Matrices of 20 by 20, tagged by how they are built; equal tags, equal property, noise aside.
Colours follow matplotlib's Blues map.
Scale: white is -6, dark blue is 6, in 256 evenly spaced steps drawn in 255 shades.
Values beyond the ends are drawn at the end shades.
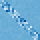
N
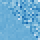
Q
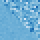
Q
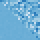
Q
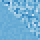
Q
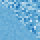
Q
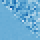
Q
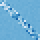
N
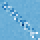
N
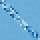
N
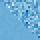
Q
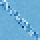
N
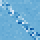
N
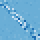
N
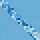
N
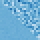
Q
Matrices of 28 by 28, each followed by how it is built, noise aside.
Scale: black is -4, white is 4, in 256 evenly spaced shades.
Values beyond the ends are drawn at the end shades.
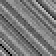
Toeplitz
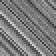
Toeplitz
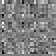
low rank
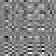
low rank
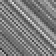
Toeplitz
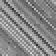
Toeplitz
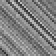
Toeplitz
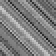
Toeplitz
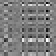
low rank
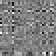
low rank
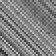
Toeplitz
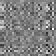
low rank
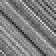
Toeplitz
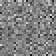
low rank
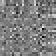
low rank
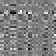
low rank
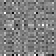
low rank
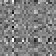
low rank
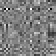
low rank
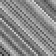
Toeplitz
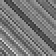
Toeplitz
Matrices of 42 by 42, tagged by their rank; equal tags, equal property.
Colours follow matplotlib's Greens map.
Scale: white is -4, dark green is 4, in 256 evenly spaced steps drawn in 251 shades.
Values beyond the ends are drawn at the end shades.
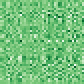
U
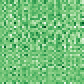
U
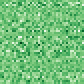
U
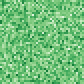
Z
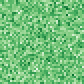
Z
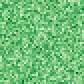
Z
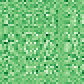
U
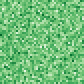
Z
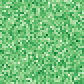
Z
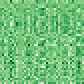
U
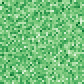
Z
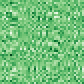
U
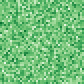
Z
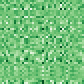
U
